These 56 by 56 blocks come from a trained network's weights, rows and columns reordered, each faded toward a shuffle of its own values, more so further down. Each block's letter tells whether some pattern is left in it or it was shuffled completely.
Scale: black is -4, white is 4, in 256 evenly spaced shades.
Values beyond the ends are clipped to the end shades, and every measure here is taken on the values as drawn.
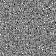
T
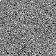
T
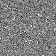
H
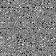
T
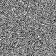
H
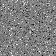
H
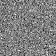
T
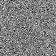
H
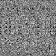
T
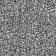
T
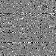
T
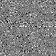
T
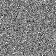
H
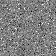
H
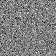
H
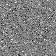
H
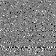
T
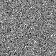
H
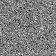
H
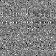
T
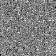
T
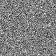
H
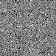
T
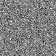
H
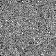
T
